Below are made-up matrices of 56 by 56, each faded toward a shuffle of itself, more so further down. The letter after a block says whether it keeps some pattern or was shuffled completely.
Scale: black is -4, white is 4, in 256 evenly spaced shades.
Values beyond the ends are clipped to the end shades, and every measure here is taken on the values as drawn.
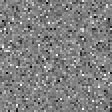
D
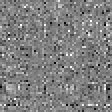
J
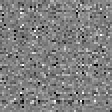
J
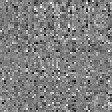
J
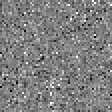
D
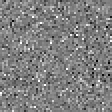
D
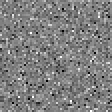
D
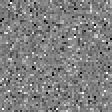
D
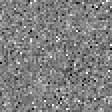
D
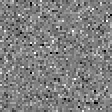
D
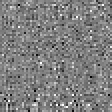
J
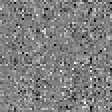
J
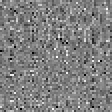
J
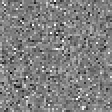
D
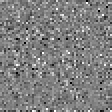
J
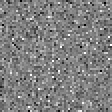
D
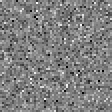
D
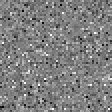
D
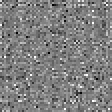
J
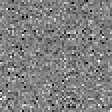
J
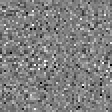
J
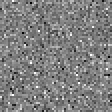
D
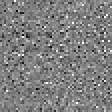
J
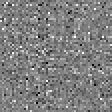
J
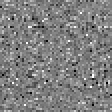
J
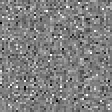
J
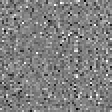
J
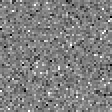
D
